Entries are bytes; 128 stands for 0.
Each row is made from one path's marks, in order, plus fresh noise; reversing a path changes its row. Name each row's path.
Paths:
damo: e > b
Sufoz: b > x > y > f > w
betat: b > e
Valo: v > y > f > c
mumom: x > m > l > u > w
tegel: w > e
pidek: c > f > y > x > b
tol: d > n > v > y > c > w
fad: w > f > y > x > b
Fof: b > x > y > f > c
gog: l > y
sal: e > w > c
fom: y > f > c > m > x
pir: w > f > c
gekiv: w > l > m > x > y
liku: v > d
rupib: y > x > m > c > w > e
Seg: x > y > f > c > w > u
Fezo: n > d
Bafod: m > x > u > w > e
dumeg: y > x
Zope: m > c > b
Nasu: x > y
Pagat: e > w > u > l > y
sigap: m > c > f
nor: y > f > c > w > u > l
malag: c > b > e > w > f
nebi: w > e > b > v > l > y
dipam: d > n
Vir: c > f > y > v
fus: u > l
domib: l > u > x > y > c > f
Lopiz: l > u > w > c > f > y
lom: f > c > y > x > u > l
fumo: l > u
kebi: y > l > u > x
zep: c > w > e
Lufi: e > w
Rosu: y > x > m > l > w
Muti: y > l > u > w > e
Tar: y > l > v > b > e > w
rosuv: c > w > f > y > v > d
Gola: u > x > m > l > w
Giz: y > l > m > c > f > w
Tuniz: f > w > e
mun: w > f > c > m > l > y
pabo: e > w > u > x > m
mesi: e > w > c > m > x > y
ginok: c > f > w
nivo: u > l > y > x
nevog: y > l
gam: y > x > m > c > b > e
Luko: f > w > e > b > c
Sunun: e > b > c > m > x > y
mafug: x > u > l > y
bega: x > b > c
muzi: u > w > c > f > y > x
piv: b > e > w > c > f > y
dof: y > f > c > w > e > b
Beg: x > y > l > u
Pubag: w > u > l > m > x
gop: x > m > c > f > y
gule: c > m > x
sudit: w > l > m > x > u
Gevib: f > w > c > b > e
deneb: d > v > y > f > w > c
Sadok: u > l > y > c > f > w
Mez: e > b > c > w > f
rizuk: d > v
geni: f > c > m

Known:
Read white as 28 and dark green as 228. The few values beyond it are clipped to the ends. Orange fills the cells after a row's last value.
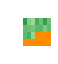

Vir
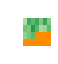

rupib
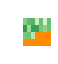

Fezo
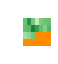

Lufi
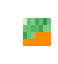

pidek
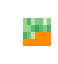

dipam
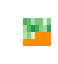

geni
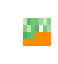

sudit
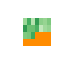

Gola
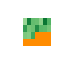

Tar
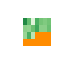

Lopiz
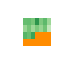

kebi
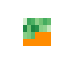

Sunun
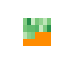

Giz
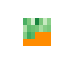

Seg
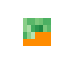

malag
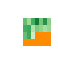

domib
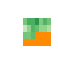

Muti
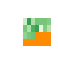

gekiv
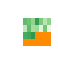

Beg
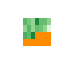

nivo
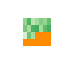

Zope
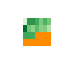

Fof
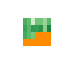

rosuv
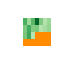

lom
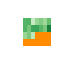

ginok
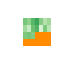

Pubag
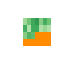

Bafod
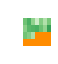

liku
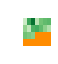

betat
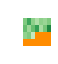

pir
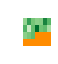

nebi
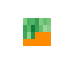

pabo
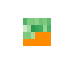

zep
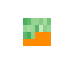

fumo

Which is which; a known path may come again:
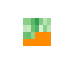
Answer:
Pubag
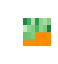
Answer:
nor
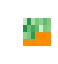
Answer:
Rosu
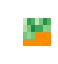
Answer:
damo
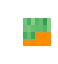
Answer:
dumeg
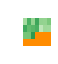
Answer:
Gola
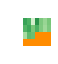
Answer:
Sadok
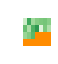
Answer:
gekiv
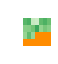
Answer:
gog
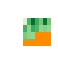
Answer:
gam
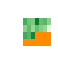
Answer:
nivo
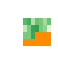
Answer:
Pagat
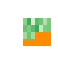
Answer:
gop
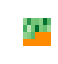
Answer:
nebi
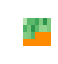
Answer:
rupib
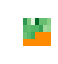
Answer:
muzi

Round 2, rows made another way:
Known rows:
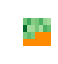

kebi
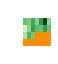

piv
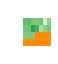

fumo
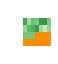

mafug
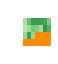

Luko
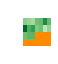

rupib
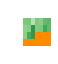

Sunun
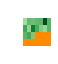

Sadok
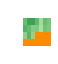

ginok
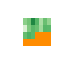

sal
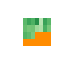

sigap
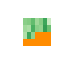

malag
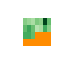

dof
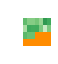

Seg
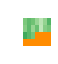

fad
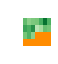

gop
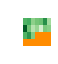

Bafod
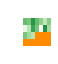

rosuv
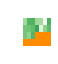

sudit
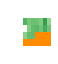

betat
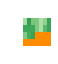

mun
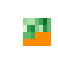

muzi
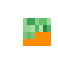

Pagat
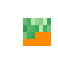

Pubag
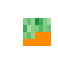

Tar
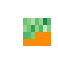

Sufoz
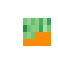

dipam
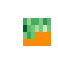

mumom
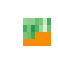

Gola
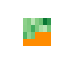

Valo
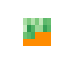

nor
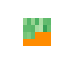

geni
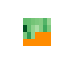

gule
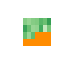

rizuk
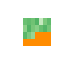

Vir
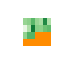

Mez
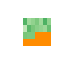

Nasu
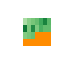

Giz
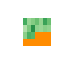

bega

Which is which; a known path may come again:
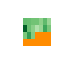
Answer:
gule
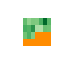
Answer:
gop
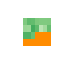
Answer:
nivo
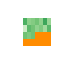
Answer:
Nasu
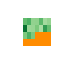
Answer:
kebi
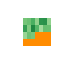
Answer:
Lopiz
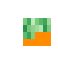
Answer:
Muti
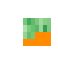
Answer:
tegel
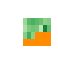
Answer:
Tuniz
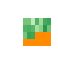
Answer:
fom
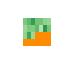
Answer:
zep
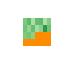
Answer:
nevog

